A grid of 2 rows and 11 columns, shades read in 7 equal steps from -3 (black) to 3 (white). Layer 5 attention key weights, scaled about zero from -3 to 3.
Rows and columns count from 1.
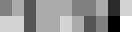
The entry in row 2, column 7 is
1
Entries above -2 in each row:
10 10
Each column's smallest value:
0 1 -1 1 1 1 0 -1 0 -3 2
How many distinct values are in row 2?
6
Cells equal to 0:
4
